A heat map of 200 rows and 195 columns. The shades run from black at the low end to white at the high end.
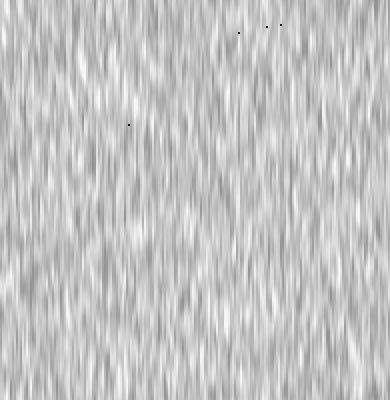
The grain runs up and down. Overall the values sit about 80% of the way up the scale. There are four isolated cells, each far lower than the cells round it. The halves do not mirror each other. There is no overall slope.
